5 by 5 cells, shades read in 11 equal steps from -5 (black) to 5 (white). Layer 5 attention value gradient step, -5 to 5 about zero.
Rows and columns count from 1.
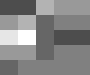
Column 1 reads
-2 1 4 1 -1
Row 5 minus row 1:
1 2 -2 -1 -1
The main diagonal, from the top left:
-2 2 -1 0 0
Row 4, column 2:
1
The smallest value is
-2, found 4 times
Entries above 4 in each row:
0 0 1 0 0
